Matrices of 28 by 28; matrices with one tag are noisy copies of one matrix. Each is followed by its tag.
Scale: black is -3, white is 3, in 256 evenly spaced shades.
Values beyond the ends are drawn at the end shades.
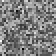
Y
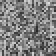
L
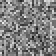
L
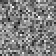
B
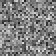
B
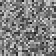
L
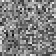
Y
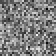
B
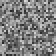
Y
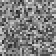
Y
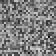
B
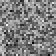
Y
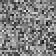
B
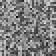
L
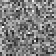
Y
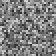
Y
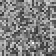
L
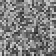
L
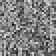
L
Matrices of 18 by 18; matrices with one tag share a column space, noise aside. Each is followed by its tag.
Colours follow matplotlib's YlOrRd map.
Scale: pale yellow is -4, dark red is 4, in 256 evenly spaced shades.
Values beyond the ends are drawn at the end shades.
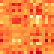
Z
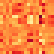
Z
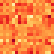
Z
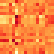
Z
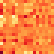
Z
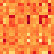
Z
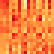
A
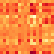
Z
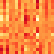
A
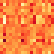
Z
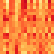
A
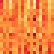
A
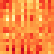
A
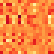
Z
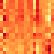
A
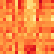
A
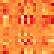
Z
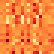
Z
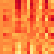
A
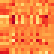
Z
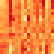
A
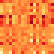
Z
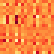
Z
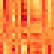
A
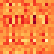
Z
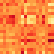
Z
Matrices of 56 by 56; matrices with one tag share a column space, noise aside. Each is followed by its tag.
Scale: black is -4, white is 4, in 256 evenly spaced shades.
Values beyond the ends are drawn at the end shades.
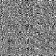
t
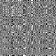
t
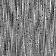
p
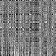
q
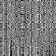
q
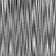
p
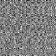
t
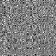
t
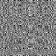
t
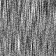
p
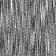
p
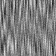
p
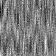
p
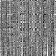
q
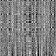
q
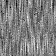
p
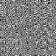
t
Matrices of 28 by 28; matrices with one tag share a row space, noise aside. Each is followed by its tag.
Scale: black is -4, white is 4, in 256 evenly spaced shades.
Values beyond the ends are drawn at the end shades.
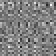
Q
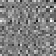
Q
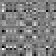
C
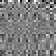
Q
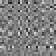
Q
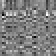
C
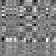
C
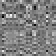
C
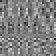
Q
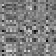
C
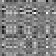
C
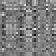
C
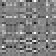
C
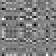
C
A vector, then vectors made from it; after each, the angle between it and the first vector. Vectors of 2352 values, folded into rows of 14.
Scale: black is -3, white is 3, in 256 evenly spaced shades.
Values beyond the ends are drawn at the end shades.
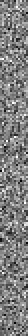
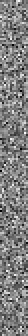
partly aligned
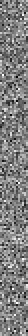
partly opposed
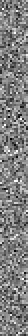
partly opposed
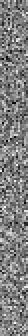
nearly opposite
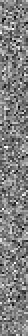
partly opposed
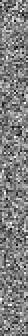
partly aligned
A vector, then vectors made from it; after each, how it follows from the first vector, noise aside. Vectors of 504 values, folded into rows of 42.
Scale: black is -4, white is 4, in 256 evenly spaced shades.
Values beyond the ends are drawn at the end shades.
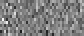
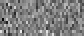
negated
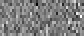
reversed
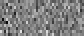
negated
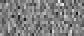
wrapped around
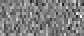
reversed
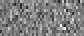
wrapped around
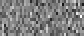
reversed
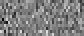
negated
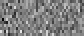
negated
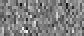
wrapped around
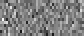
copied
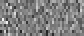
copied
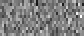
reversed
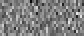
reversed
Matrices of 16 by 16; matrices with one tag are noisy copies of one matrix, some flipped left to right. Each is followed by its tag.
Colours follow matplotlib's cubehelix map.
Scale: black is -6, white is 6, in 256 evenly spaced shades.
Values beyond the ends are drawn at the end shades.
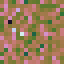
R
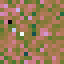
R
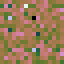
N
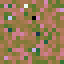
N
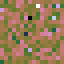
N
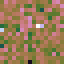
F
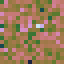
F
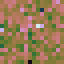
F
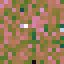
F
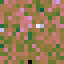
F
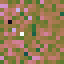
R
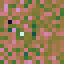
R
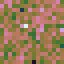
F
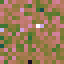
F
